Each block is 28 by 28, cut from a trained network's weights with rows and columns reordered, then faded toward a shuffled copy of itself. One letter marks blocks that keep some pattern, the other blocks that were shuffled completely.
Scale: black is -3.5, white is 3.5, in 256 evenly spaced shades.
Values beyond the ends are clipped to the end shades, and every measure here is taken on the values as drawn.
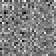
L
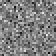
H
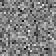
H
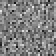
L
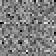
L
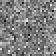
H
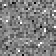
H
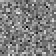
H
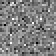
H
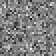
H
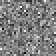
H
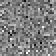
H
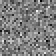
H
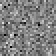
L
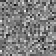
H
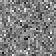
H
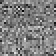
L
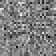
L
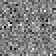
L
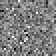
H
